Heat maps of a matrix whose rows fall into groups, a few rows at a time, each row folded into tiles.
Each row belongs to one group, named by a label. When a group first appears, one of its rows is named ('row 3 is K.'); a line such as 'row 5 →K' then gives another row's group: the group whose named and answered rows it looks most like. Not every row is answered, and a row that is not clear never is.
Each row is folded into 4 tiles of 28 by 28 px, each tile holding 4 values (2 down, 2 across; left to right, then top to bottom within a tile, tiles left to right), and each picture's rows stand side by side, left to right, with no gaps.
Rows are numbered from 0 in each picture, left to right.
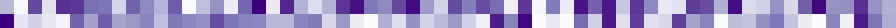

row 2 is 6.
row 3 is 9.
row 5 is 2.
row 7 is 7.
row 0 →7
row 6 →6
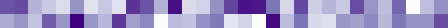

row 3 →6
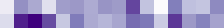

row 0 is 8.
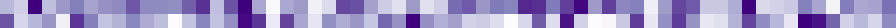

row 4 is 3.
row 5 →9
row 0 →7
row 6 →9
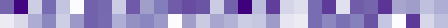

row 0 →3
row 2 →3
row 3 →2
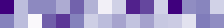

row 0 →9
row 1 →6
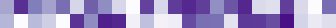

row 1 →7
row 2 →8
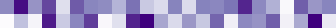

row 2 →3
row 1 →8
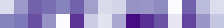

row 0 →2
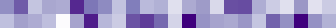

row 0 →3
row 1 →2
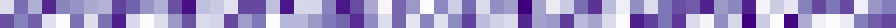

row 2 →6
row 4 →2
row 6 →9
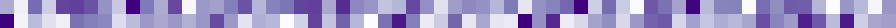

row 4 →7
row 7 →8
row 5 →3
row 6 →3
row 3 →9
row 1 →6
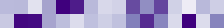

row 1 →2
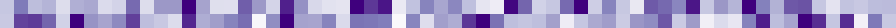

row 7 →8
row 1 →2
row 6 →3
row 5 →3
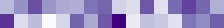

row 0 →7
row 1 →7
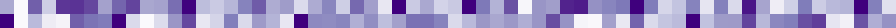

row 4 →6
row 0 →7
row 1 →9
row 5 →9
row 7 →2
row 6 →2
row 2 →7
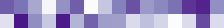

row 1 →3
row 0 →8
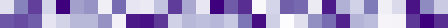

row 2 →8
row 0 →6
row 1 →8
